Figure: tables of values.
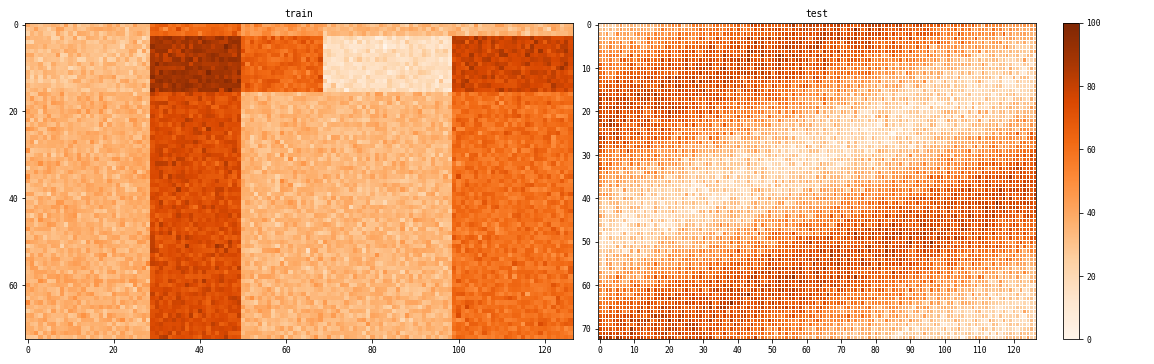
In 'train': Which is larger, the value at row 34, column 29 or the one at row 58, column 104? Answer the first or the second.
the first
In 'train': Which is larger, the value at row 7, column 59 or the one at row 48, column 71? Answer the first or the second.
the first
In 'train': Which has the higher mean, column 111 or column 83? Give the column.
111
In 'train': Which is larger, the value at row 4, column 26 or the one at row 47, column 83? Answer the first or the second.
the second
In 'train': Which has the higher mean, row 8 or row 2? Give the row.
8
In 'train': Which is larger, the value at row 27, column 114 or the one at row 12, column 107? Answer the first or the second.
the second
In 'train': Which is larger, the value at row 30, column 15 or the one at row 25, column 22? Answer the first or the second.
the second
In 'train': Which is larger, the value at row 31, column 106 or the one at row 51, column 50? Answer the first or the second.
the first
